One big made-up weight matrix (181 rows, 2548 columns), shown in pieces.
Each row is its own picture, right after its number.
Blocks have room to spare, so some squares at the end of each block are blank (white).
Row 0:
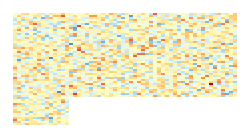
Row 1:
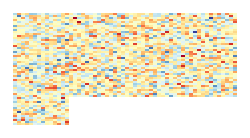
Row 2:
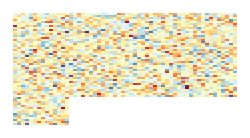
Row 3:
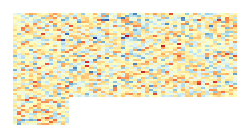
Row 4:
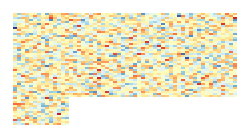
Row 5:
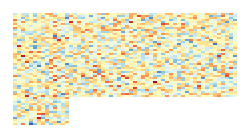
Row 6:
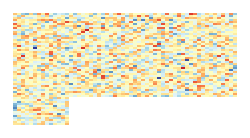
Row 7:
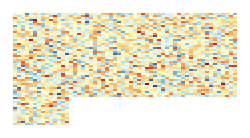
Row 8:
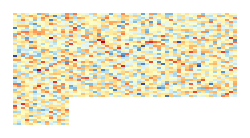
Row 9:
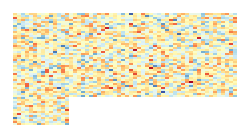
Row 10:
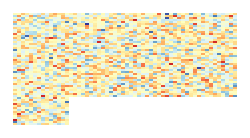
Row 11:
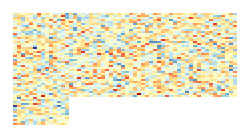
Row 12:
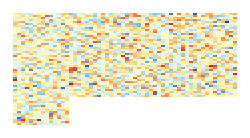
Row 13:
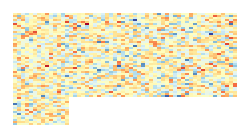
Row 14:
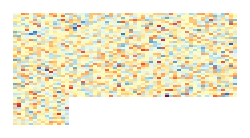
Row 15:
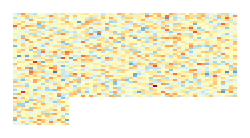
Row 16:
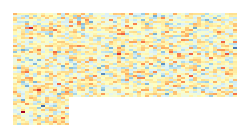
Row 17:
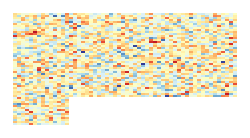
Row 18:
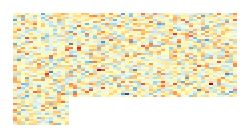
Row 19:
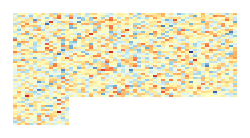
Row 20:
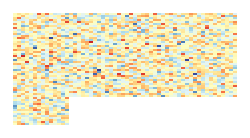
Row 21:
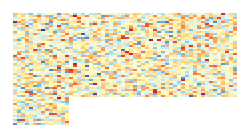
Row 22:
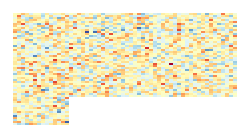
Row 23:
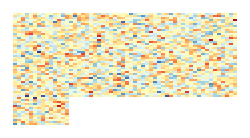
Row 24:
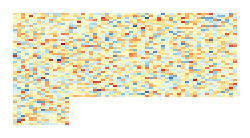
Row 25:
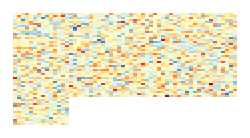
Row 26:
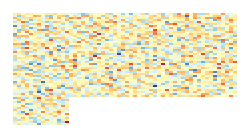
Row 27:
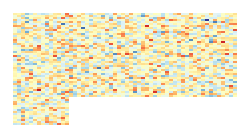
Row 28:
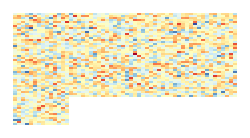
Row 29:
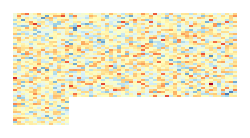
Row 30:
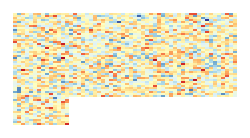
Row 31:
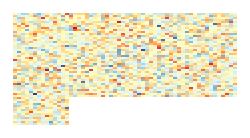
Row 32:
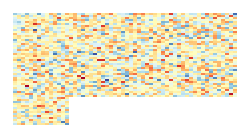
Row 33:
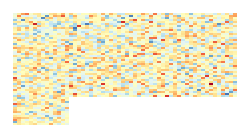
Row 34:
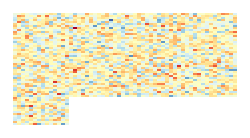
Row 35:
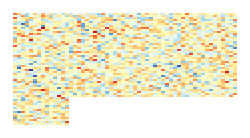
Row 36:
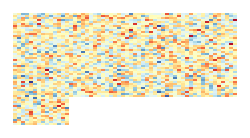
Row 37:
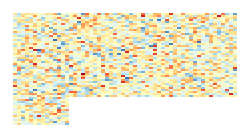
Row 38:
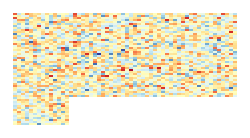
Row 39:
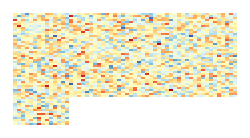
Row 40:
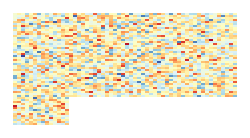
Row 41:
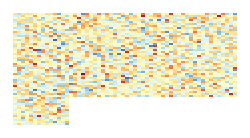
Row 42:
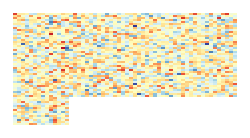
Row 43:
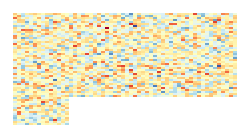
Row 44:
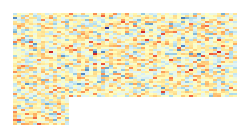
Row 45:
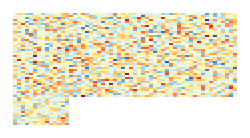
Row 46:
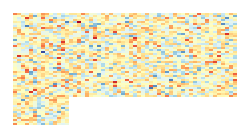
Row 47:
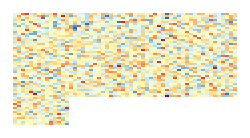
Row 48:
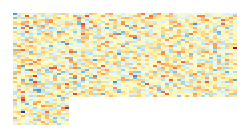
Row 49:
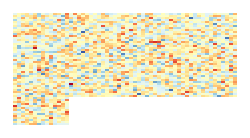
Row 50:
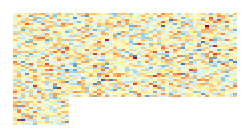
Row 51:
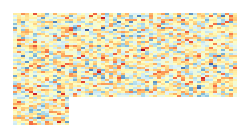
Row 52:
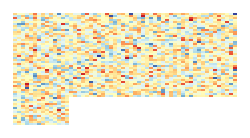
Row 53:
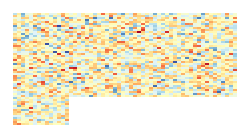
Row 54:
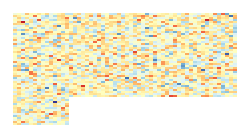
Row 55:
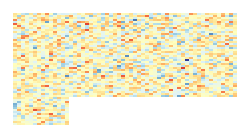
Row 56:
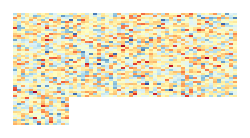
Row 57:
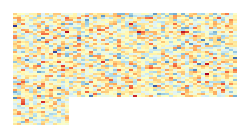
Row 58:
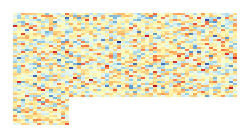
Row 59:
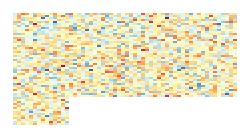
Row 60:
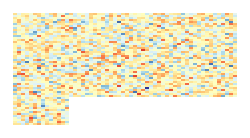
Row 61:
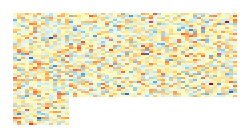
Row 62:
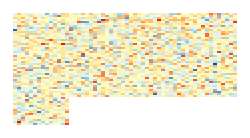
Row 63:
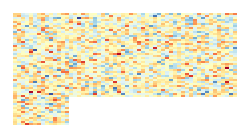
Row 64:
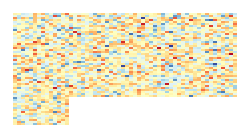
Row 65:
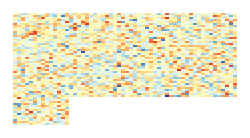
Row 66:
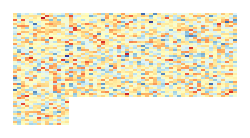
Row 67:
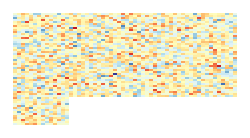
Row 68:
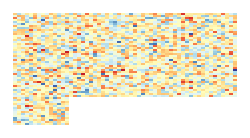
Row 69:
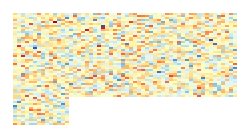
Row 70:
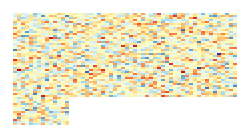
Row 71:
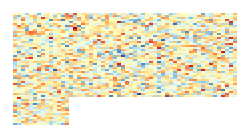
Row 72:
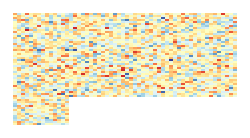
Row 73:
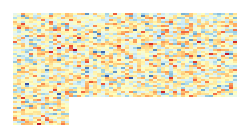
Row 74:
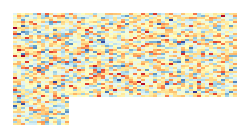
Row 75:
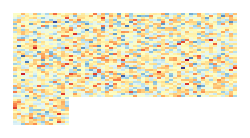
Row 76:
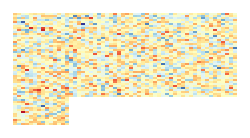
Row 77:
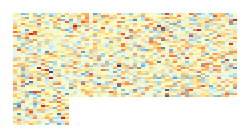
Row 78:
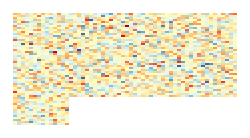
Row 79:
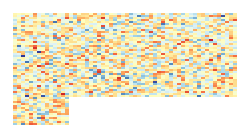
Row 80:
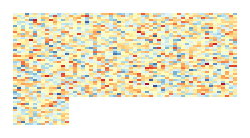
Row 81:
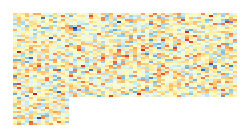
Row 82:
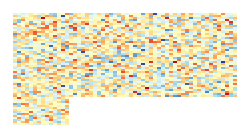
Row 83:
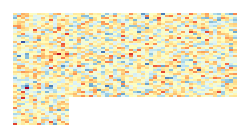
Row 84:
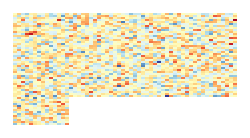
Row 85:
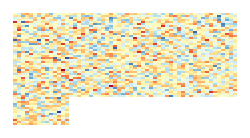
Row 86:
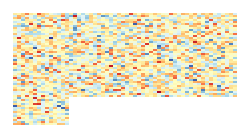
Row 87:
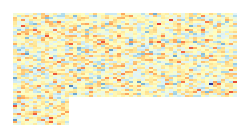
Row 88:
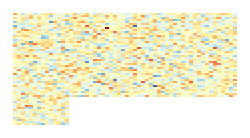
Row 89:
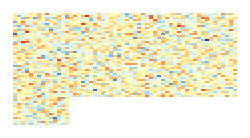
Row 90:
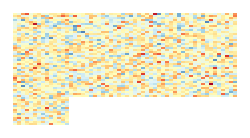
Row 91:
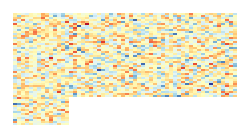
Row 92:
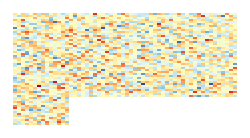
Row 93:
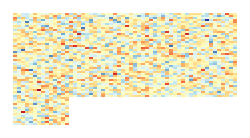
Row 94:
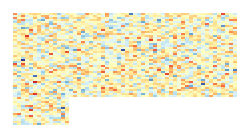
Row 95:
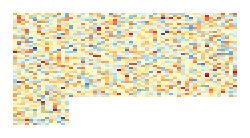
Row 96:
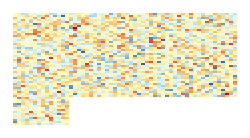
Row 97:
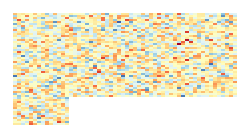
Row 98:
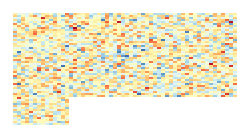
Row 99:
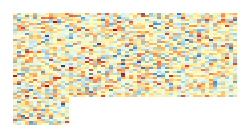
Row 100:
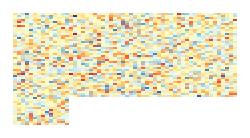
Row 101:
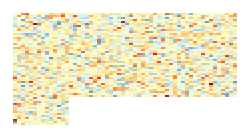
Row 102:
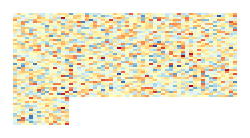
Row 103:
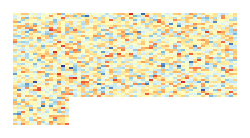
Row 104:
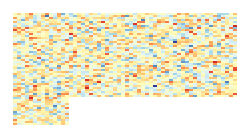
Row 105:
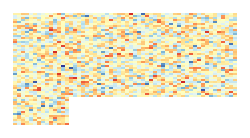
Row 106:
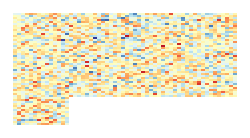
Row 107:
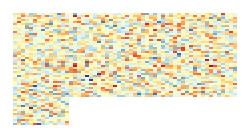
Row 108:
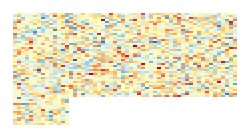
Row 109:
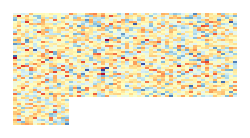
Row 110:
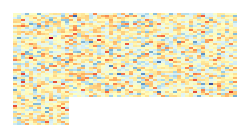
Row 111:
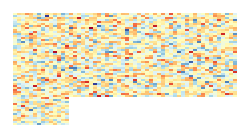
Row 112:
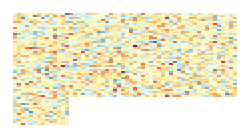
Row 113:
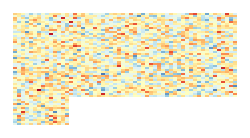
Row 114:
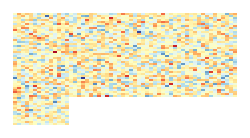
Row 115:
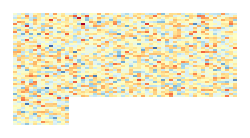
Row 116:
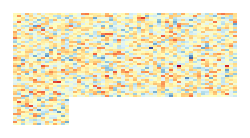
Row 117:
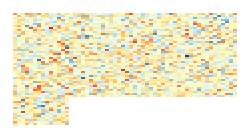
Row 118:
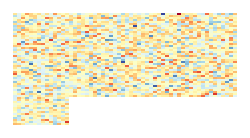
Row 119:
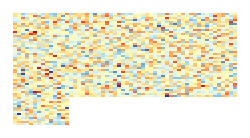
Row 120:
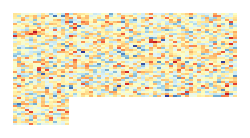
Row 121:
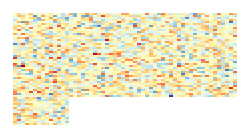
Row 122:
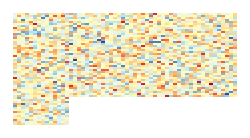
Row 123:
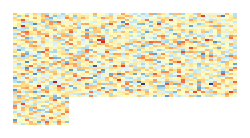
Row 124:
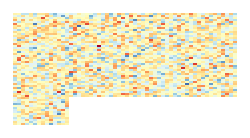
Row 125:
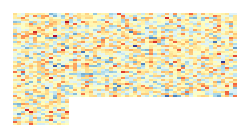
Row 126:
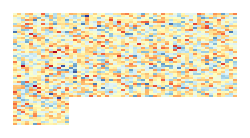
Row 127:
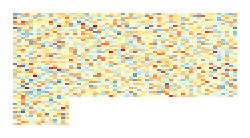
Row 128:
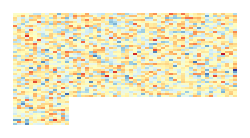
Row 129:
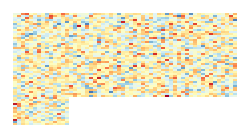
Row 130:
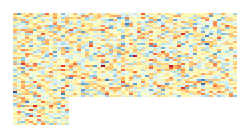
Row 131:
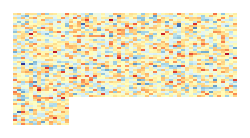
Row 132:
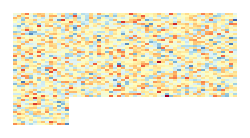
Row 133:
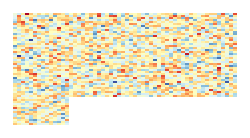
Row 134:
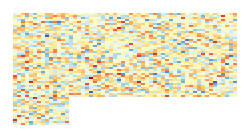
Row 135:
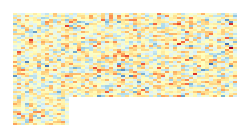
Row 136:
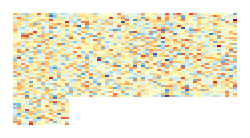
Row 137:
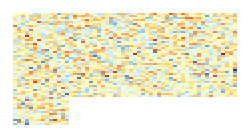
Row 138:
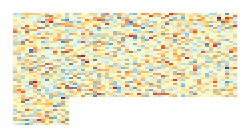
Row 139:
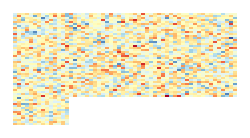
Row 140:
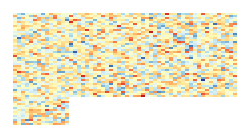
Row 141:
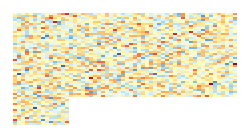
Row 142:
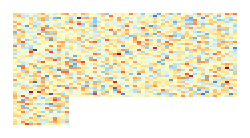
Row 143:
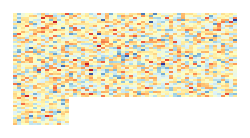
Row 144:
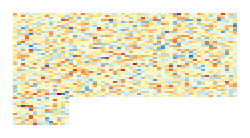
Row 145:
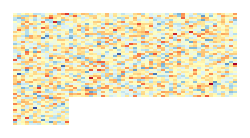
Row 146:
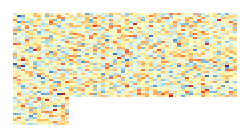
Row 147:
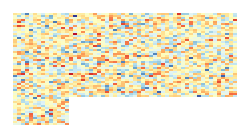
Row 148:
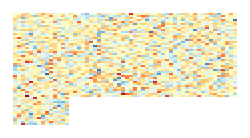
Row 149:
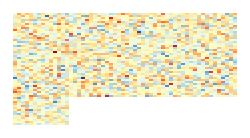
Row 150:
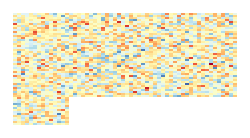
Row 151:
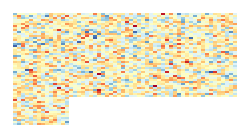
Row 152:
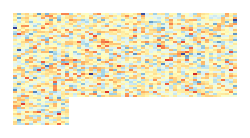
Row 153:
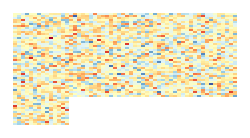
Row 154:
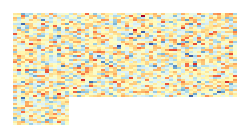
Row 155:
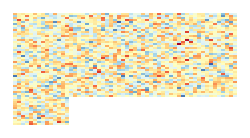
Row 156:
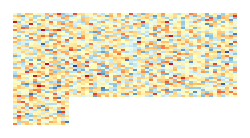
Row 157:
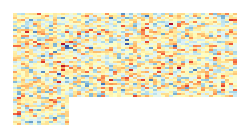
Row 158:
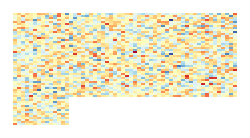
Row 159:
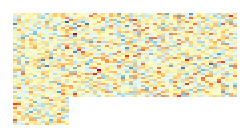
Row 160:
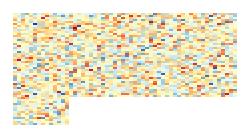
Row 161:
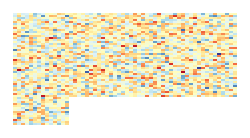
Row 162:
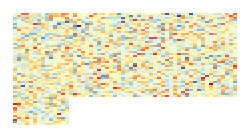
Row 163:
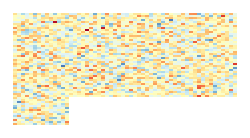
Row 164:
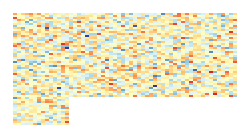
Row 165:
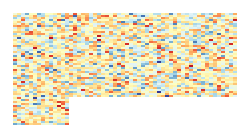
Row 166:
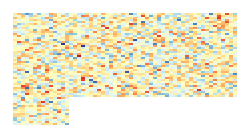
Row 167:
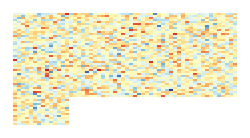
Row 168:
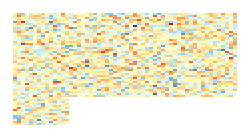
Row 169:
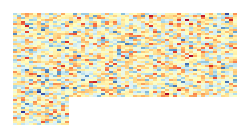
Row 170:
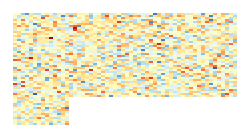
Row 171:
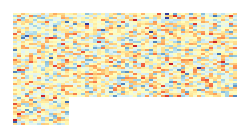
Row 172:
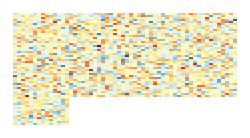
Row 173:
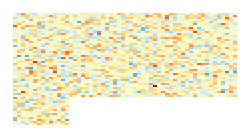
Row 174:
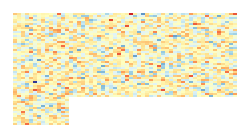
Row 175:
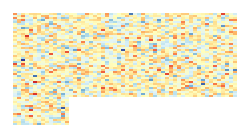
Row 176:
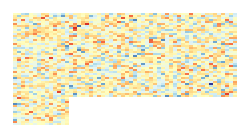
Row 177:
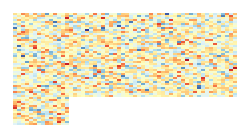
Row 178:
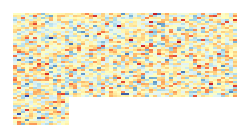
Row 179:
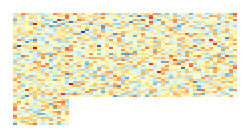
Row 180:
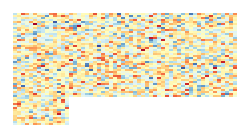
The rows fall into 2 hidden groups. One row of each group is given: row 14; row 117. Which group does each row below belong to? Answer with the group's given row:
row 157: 117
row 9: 117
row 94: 117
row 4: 14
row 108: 14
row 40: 14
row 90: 14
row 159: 14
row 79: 14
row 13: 14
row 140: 14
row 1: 117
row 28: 117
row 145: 14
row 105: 117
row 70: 14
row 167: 14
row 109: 117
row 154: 117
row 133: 117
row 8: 14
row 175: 117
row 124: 14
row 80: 117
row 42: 117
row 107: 117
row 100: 14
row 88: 117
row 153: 14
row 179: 14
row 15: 117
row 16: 117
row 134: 14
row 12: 117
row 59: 14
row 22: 117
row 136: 14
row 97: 14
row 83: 117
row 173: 117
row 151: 117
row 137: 117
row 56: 14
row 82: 14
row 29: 14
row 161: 14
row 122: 14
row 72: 117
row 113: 117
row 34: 117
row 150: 14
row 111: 117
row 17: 14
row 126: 117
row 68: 117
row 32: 117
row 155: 14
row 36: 14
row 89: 117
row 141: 14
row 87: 14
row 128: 117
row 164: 117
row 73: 117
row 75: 14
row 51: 14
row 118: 117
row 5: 14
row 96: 14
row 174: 117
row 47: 14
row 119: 14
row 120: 14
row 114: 117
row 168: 117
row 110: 14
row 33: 14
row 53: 117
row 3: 117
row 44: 117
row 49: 14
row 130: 117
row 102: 117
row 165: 14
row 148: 14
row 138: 117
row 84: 14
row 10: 14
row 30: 117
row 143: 14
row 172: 14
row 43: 117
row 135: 14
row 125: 14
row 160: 14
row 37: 117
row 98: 14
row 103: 117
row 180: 14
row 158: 117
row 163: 14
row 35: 117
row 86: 14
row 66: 14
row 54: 117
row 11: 14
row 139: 14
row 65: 14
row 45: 117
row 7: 117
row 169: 117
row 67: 117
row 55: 14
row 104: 117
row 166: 117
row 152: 14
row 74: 14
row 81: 14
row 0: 14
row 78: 117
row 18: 14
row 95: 117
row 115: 117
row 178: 14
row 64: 117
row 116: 117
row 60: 14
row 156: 117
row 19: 117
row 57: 117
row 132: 14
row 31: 14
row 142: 117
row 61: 14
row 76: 117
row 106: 117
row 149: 117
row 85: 117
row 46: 117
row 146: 117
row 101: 14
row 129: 14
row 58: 117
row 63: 117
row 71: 14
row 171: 14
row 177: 14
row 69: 14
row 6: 14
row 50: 117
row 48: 117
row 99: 14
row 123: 14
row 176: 14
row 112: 14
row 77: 14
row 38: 117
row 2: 117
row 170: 14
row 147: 14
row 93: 117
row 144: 117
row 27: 117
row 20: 14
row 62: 117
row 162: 14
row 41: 117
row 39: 14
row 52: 117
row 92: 14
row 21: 117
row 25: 14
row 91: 14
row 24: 117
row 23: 14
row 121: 117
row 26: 117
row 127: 117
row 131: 117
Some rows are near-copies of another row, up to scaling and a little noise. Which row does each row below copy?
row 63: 142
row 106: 3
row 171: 10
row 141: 145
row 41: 37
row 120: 17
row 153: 110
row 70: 161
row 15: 173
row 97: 155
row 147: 100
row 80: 7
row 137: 128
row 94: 175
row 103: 105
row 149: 114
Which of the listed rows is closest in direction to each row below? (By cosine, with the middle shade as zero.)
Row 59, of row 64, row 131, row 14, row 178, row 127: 14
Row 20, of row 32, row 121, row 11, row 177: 11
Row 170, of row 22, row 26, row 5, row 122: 5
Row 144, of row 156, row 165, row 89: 89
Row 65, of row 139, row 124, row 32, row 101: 124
